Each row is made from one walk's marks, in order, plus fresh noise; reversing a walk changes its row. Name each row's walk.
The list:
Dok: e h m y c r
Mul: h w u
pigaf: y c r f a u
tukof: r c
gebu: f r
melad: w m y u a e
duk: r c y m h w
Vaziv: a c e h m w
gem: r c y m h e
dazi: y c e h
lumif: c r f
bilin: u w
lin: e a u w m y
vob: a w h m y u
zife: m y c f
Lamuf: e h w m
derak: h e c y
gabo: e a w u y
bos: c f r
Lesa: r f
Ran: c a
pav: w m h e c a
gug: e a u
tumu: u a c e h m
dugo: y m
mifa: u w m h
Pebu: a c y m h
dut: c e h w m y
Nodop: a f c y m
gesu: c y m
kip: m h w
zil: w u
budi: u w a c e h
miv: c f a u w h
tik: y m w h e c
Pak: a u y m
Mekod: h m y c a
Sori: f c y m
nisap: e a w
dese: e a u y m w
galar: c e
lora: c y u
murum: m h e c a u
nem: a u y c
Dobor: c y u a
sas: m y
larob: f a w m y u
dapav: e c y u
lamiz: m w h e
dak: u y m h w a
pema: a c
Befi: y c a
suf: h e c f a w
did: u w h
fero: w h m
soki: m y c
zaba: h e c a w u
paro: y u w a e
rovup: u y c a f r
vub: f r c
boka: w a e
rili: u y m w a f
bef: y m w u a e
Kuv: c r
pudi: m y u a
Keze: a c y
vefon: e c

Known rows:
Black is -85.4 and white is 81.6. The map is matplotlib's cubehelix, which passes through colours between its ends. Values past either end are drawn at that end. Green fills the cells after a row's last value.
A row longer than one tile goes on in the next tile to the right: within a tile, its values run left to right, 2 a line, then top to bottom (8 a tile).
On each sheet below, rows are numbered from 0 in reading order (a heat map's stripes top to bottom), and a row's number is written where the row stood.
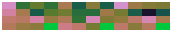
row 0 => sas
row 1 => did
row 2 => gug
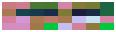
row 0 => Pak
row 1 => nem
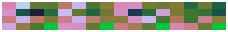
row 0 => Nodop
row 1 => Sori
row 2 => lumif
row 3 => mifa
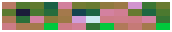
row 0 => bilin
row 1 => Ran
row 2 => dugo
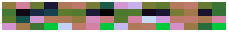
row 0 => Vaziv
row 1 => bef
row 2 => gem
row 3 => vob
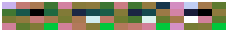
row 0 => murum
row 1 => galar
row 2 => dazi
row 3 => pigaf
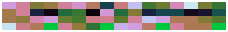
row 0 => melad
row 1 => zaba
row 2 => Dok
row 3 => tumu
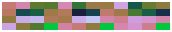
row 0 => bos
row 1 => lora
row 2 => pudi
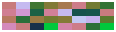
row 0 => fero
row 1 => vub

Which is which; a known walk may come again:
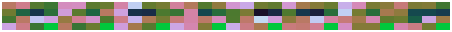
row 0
duk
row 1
Lesa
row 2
Nodop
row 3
dak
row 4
gem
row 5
dapav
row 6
zife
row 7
nisap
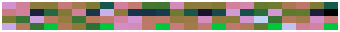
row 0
boka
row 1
Mul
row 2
Pak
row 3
gug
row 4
lumif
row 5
bef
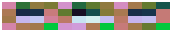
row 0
lora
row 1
Dobor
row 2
Keze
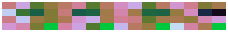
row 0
Sori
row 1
gesu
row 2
rili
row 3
melad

